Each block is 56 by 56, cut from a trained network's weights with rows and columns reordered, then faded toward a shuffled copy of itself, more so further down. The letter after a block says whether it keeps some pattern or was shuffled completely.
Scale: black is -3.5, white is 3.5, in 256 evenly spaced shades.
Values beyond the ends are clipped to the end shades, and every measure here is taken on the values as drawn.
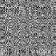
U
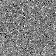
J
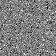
J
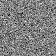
J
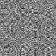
U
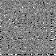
U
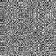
U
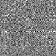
U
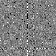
U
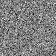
J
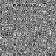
U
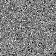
J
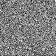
J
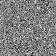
J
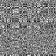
U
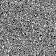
J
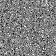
J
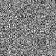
U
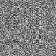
U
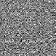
U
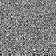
U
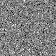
J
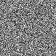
J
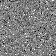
J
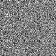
U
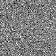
U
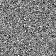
J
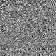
U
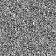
U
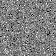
J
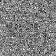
U
